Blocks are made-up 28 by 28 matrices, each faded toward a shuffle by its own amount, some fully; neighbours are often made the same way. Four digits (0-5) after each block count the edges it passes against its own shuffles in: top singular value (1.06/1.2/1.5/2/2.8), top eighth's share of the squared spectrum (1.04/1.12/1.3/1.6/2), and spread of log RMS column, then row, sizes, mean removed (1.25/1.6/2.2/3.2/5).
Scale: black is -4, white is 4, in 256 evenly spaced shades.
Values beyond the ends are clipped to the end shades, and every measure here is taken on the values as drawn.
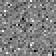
0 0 0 0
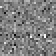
2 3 0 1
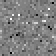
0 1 0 0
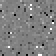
0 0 0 0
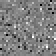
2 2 0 1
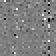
2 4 1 0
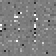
2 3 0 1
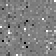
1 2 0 0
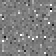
0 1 0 0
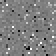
0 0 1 0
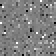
0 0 1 0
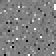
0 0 0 0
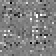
2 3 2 2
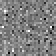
2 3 1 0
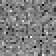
2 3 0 0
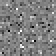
2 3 0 0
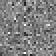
2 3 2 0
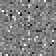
1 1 0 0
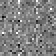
2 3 1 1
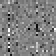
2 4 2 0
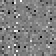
2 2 1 1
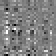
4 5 3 2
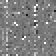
2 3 1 0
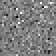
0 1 0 0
